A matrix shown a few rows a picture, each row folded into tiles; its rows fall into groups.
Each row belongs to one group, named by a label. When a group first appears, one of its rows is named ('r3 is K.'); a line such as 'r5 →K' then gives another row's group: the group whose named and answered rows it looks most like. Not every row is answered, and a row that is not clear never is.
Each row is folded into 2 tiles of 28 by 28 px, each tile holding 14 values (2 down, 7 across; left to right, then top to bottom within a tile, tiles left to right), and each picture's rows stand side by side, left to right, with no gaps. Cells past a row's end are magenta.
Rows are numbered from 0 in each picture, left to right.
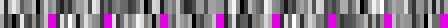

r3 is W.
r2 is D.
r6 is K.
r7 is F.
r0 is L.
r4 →W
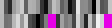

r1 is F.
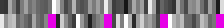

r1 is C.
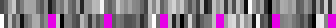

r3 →L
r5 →F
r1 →K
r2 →F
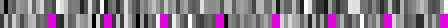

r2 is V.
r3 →C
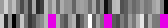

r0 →L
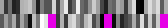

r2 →K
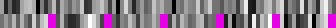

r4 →K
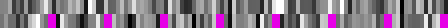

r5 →C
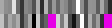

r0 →F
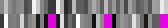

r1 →C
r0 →C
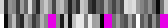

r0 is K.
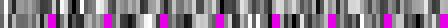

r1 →W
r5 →L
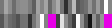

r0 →F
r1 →C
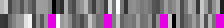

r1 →D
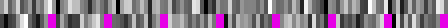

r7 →C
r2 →L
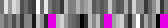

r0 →F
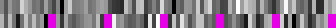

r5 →L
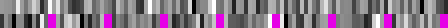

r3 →K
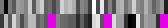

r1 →F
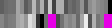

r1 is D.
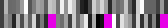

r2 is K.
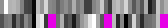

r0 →F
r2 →L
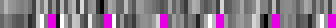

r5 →F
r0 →F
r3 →F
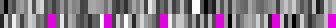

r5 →L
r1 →V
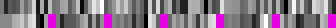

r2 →F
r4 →F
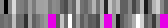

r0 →V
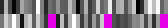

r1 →V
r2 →K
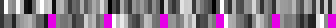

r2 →D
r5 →F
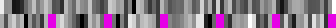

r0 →W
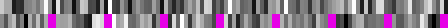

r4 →L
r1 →F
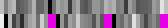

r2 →C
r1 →C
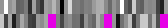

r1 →V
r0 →L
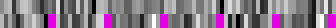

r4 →L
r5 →F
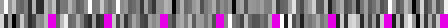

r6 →V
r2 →L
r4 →C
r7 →V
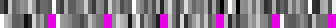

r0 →D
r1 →D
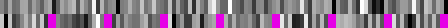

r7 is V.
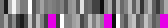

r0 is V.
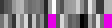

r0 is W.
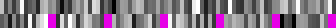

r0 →K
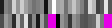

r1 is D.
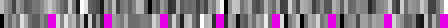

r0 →C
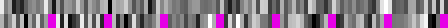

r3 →F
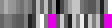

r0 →F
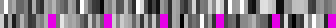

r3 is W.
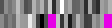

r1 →L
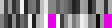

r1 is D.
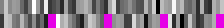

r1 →D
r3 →L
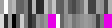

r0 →L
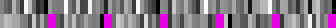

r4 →K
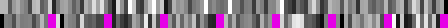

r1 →K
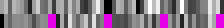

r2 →K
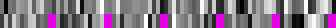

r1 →K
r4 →W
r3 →C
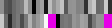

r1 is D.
